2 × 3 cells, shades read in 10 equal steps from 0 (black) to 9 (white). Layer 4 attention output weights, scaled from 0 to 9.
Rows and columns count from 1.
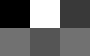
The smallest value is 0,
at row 1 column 1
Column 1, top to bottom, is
0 4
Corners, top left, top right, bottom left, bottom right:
0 2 4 4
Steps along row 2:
down up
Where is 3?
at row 2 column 2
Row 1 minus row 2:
-4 6 -2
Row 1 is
0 9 2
